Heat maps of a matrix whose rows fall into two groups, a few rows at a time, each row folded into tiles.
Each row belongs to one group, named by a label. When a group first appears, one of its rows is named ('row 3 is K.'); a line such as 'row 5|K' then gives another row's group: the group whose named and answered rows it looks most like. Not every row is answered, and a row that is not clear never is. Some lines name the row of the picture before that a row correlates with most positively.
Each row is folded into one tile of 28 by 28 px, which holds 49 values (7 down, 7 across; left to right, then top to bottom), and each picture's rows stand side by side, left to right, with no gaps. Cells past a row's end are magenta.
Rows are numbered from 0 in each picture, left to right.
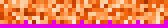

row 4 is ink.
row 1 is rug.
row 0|ink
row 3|ink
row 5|rug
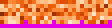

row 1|ink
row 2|rug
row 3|ink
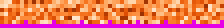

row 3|rug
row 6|ink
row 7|rug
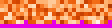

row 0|rug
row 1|ink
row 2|rug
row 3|rug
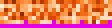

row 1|rug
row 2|rug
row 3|ink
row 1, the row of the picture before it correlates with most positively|2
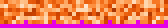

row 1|rug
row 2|rug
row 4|ink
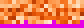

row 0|ink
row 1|rug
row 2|ink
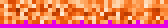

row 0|ink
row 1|ink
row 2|ink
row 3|rug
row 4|ink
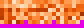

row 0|ink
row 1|ink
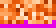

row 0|ink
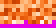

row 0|rug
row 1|ink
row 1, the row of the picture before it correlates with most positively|1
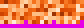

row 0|rug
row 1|ink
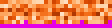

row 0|ink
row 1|ink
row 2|ink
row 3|rug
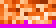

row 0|ink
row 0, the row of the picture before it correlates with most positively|0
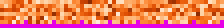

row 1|ink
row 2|ink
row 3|rug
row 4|ink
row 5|ink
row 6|rug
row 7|ink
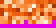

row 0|ink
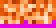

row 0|rug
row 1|rug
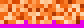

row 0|rug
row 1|ink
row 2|rug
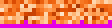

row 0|rug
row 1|rug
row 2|ink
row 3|ink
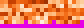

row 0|rug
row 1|rug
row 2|ink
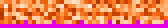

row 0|ink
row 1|rug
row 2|ink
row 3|rug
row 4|rug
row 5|rug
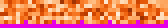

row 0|rug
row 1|ink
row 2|rug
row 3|ink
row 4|ink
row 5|ink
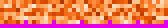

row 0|ink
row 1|rug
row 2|rug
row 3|rug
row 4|rug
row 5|ink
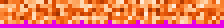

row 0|rug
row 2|ink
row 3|rug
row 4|ink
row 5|ink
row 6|rug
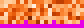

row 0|ink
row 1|ink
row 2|rug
